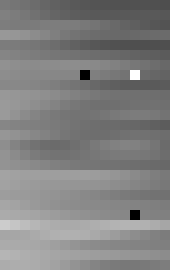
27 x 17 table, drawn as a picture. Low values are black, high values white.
Values rise toward the bottom left. Overall the values sit about 50% of the way up the scale. A few values lie far out on both sides of the bulk. Three lone cells stand out: one far higher and two far lower than their neighbours.
